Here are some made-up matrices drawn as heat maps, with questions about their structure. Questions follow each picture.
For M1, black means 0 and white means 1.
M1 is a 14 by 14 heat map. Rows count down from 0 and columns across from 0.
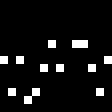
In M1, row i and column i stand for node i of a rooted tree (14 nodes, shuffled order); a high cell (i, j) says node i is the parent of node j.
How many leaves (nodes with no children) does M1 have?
9
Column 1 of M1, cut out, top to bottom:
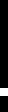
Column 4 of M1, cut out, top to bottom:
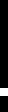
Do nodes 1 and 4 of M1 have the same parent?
yes
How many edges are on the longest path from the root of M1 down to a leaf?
3
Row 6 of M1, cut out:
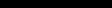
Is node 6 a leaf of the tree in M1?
yes
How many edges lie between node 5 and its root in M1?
1
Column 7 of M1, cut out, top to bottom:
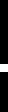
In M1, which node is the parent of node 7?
8
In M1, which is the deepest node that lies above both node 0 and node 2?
7
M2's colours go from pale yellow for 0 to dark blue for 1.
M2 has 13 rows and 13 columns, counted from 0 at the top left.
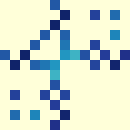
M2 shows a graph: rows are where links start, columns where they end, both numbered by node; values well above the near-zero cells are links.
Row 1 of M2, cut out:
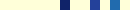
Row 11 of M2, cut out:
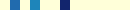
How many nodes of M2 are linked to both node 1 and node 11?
1
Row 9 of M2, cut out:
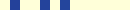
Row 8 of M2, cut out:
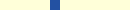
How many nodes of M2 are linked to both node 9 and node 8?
0
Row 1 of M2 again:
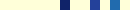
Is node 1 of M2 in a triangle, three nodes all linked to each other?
yes
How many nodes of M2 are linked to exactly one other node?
6
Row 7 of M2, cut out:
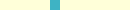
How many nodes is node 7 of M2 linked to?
1
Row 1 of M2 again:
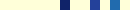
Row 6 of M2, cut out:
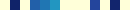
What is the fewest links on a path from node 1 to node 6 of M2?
1
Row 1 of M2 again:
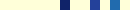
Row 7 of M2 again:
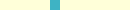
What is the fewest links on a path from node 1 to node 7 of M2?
3
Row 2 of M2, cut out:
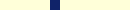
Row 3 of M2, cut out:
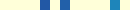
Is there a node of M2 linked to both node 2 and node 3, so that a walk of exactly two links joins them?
no
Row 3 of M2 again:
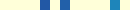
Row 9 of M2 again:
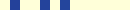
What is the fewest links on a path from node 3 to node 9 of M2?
2
